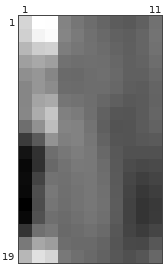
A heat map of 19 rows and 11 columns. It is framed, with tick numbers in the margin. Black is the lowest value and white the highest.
Lone odd cells: none. Ninth with the highest average: top left. Mirror symmetry: none. Seam: vertical, 30% of the way across, the right part calmer. Average level on the scale: 40%.
